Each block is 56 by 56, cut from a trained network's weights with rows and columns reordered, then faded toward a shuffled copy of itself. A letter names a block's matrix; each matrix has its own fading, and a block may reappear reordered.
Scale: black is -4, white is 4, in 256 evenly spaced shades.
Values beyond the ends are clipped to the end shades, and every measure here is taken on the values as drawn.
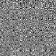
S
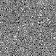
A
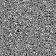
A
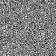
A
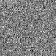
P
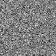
P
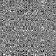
S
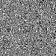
A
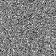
P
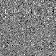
A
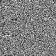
P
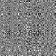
S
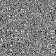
A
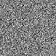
P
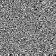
P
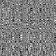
S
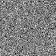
P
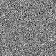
P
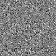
A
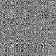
S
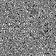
A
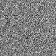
P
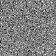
A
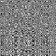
S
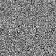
P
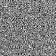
P
